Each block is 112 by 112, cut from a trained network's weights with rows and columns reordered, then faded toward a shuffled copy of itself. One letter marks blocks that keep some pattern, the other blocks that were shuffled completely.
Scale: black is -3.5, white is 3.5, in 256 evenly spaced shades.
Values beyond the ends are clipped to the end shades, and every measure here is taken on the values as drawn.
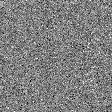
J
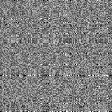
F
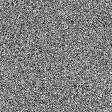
J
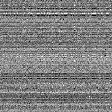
F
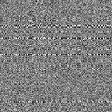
F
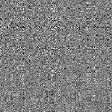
F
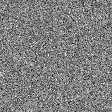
J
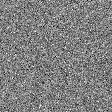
J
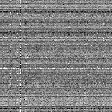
F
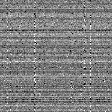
F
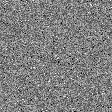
J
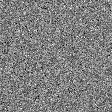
J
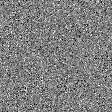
J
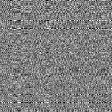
F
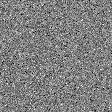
J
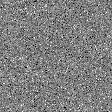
J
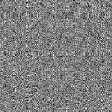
F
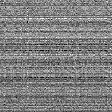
F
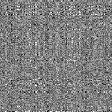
F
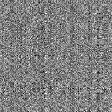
F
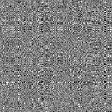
F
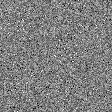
J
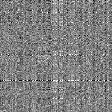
F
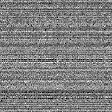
F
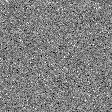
J
